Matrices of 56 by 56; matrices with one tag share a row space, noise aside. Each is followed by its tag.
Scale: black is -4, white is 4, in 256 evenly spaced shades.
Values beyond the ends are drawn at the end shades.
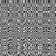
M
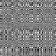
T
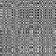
T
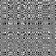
M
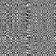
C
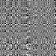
C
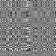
C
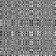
T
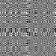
C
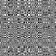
M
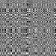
C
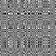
M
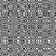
M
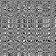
M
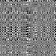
C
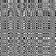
M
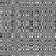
T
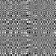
C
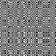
M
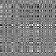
T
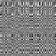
T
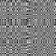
C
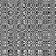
M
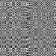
C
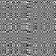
C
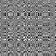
M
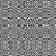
M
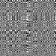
C
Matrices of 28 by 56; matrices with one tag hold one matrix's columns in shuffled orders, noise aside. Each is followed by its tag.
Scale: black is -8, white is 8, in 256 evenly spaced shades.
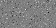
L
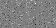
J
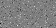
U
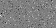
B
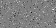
L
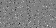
U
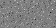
L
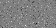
U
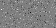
L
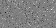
L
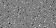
U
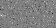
B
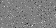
U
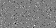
U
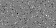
B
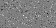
B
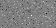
B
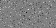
L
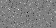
L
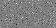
J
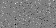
J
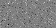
J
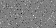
B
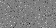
U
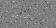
B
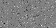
U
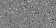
L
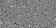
U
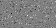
B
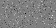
B
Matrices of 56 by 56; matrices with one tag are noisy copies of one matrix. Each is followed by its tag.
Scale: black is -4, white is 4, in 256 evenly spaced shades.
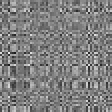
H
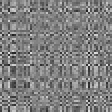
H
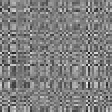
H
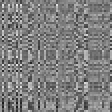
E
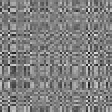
H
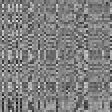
E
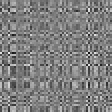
H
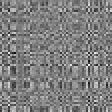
H
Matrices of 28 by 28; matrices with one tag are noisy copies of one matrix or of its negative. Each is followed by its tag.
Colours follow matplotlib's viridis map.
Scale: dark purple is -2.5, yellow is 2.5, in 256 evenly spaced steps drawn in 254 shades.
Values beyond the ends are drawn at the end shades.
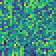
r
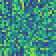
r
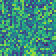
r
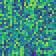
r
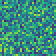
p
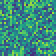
r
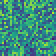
r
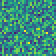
p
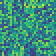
r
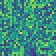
r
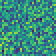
p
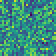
r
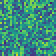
r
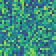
r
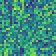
r
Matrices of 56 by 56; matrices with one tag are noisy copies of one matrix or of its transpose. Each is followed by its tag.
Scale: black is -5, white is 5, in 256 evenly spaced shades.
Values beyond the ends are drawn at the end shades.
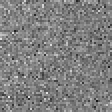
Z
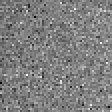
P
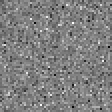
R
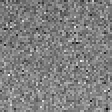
P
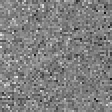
Z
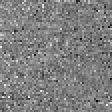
Z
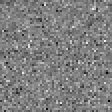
R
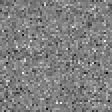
R
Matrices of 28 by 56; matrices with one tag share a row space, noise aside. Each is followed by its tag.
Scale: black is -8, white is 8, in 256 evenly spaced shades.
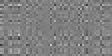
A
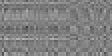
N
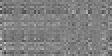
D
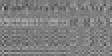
N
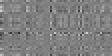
A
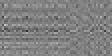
N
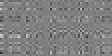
A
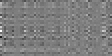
D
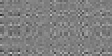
A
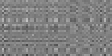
N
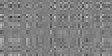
A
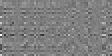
D
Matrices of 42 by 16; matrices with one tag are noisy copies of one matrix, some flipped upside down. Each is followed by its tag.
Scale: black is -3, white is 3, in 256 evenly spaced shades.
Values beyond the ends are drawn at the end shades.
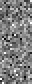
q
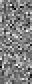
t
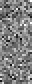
q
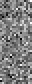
q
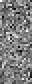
t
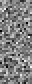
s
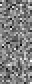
q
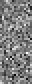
t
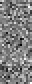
q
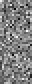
t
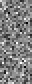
s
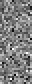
t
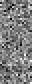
q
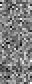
q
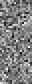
s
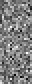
t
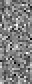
t
